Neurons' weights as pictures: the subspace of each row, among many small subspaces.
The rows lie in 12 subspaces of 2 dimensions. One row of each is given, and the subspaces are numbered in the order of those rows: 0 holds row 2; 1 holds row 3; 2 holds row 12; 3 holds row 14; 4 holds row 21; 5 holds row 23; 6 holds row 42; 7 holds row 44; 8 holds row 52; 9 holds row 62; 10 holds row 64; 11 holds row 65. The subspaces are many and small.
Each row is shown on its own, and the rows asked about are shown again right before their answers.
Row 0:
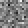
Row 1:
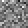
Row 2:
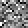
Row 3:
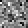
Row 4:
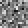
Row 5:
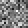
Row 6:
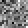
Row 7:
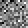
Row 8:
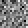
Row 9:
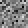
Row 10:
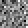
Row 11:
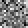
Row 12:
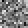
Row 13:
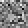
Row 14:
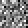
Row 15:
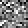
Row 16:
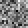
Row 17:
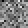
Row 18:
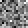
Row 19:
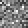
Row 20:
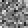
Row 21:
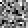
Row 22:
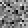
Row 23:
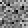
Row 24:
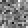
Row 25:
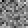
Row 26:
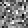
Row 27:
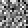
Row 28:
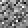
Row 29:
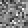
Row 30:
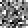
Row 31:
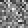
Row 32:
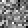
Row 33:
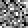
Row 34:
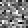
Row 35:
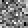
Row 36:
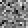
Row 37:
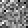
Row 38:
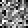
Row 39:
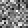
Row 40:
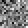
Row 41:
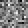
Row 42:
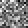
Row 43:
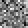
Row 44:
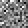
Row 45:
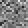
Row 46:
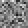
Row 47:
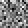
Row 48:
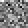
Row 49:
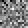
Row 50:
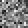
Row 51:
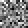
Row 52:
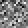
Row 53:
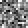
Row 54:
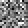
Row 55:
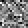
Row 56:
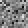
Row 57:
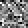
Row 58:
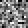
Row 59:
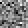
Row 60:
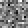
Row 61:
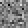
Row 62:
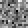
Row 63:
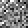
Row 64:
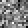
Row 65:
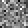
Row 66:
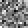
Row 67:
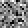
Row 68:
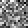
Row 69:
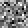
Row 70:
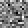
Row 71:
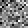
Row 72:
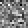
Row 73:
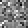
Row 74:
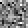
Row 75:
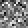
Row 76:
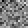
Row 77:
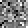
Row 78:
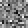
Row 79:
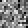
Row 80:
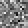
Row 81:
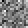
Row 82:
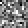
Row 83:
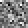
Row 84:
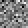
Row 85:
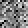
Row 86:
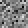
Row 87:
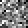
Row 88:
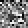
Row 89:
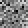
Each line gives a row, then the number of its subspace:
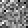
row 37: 7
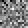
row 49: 10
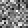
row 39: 9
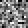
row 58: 10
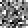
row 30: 11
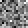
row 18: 6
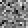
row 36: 4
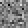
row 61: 4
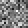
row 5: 9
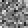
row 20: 2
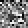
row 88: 4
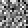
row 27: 3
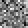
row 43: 11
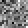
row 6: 10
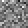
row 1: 4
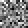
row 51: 10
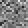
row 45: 0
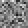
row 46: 5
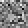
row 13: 4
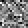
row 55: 0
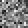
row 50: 2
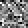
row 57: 0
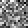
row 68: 6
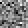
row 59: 0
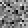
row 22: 5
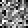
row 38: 11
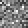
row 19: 5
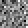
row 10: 3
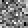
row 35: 2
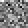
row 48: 1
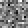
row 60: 9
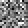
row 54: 9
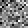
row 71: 6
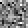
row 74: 0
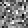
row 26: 8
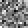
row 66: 2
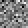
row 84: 5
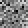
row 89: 5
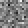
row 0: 9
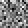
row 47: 3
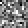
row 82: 4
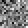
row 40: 10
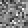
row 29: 2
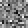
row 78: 6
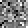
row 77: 1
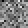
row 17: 1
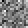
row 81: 11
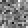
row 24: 10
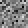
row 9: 8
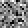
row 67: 5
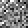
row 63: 7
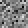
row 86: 8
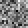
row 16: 9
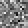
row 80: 11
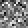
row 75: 8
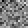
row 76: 6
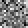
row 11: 11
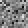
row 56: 8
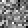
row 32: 10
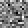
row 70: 7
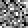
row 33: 11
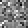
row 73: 1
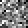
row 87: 7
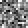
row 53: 10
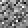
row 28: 8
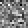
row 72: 4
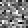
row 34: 7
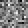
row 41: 9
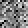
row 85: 1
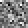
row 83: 1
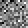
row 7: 7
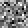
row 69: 8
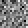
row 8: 3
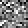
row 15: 0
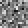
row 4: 2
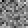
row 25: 6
